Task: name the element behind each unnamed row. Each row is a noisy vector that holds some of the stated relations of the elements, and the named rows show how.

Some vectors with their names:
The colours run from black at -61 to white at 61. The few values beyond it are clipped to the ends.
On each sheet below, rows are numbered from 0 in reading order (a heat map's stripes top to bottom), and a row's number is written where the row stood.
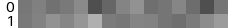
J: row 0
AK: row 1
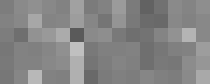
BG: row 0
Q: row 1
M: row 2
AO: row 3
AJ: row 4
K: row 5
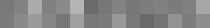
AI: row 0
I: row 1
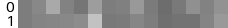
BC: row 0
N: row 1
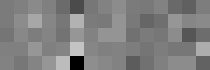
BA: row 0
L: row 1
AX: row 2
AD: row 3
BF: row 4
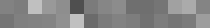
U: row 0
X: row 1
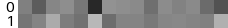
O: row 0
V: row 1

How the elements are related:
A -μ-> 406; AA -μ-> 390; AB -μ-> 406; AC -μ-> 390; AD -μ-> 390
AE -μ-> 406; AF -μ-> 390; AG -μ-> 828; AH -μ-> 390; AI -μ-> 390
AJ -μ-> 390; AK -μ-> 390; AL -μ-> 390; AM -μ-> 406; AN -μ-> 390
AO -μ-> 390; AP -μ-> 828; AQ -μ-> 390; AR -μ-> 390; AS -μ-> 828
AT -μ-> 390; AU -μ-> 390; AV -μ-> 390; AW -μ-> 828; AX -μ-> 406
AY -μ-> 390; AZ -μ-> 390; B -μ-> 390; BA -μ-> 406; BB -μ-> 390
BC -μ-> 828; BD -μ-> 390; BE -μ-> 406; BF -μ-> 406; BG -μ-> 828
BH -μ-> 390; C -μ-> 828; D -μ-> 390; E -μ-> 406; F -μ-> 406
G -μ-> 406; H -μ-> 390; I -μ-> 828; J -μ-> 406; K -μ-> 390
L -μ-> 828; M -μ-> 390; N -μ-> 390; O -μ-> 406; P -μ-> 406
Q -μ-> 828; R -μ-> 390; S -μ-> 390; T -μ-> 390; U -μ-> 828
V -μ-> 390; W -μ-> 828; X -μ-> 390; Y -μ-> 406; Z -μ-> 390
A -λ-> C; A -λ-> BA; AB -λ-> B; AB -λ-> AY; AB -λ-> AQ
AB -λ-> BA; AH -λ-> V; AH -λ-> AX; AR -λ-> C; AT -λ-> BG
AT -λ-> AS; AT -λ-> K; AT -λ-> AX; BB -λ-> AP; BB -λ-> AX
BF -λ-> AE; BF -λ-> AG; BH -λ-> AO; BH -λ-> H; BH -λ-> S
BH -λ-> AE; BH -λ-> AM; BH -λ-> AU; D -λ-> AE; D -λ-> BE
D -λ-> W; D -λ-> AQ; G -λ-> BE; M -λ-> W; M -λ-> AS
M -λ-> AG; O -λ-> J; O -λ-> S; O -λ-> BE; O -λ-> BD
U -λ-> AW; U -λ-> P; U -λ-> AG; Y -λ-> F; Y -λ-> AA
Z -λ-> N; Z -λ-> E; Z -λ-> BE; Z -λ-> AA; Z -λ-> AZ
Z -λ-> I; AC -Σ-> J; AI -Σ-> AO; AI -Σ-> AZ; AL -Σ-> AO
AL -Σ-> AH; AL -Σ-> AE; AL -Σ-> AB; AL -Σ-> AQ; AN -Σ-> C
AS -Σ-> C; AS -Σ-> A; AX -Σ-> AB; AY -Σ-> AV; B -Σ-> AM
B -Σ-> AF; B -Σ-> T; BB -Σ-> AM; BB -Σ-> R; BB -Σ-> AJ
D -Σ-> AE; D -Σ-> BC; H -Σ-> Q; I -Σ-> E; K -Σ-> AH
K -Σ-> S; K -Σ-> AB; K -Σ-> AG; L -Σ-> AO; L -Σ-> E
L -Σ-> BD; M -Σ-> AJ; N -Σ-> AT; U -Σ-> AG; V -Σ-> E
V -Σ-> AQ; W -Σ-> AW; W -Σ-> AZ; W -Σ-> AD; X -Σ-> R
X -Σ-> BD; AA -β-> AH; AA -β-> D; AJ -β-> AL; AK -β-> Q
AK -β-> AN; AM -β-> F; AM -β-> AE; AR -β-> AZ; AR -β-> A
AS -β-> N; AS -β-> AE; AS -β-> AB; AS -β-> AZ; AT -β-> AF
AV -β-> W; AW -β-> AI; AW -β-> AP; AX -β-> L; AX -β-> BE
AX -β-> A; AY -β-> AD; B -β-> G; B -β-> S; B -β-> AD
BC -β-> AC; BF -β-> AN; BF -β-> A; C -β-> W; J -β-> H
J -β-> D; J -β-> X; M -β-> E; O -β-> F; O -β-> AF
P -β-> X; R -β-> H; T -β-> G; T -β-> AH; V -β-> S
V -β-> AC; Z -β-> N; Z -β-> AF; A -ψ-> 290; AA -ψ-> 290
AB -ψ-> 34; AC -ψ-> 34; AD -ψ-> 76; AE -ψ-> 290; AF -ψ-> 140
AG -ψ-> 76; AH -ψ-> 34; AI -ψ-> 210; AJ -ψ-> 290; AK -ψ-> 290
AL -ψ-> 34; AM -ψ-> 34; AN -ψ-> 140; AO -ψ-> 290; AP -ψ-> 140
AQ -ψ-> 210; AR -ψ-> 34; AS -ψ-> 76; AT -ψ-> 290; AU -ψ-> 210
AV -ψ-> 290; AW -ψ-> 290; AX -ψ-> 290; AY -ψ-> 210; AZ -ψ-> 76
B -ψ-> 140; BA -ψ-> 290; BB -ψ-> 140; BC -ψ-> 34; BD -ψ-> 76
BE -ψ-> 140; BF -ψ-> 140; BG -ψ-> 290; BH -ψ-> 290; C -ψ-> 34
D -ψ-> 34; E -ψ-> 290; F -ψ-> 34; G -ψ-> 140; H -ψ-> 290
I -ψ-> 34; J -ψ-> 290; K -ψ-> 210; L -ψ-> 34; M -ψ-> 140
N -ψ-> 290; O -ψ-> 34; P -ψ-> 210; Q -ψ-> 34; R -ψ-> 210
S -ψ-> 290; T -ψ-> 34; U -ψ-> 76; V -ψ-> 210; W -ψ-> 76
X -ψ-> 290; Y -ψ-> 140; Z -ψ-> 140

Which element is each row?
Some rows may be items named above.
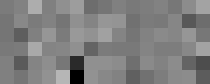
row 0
AU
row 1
AX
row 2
BB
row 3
AQ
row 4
O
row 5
BF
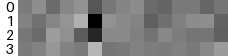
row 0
AE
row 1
BF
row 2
AB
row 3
T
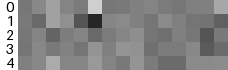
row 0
AL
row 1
AB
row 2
E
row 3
AX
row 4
Q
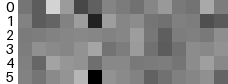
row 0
AR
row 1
BE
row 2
AP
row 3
AW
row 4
BH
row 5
BF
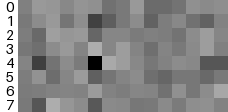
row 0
AS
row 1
P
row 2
BH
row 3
AT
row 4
G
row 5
AE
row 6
B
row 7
D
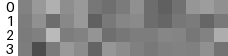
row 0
AG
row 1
AE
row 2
AY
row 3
Z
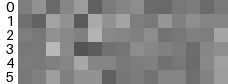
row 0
AE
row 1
AH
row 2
S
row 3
C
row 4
AN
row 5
R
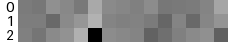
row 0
S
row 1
AF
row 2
BF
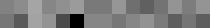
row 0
W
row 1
A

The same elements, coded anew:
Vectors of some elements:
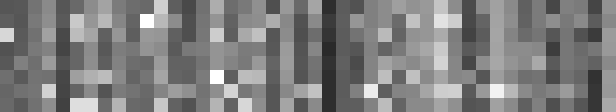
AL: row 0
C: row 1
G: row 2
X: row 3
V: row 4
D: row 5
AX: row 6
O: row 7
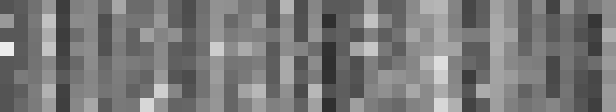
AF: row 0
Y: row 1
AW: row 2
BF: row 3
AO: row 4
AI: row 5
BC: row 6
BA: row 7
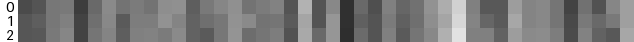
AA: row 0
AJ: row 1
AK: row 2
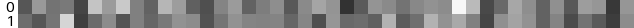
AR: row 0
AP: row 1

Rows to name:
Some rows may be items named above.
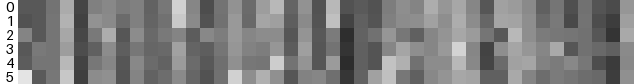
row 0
BC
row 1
Q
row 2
AE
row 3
V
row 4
P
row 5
BF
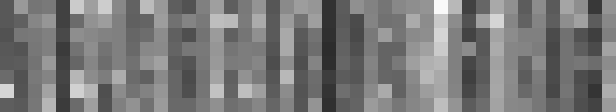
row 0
AR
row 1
AH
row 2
AQ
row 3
BH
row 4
B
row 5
Z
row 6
BE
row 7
E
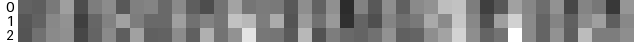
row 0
AN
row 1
AH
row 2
AT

